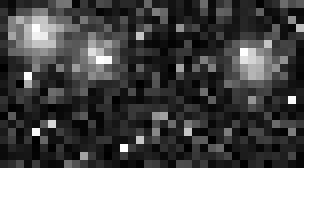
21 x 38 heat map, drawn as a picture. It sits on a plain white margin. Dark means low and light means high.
Neither half mirrors the other. The top left is the ninth with the highest average. Three bumps rise from the field. No single row or column stands out from its neighbours. Most values sit low, with a long tail of high ones. On average the colour sits 20% of the way up the scale.
